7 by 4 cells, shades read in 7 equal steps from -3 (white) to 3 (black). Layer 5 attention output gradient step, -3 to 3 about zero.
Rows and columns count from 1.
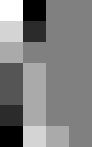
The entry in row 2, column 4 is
0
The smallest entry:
-3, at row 1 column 1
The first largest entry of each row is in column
2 2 2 1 1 1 1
